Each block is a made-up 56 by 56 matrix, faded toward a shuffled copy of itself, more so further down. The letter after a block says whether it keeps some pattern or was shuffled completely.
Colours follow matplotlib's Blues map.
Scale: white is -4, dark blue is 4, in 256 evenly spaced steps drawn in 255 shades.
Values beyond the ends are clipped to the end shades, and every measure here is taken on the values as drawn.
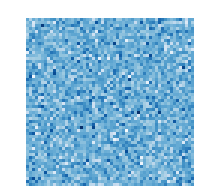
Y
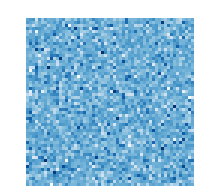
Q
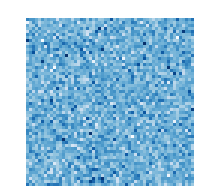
Y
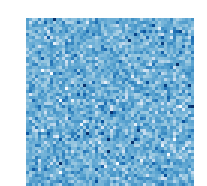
Q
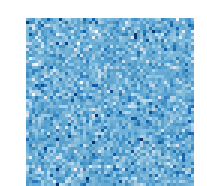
Y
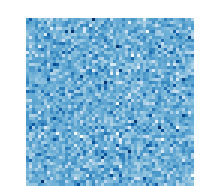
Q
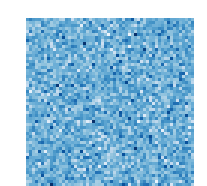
Y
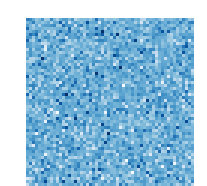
Y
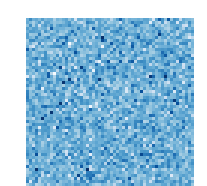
Q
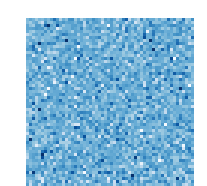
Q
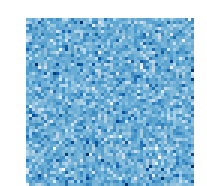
Q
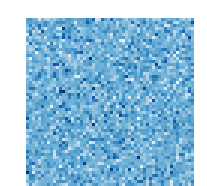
Q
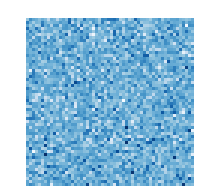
Y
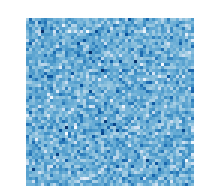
Y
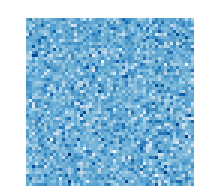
Y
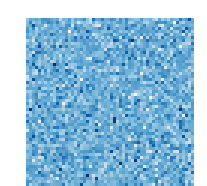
Q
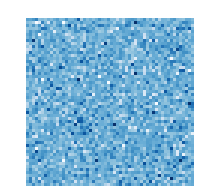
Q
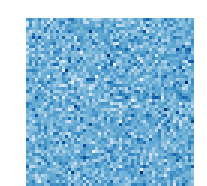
Q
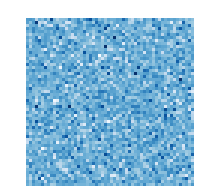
Y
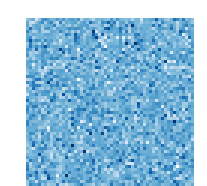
Q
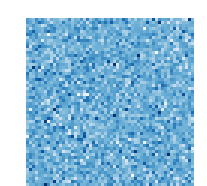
Y
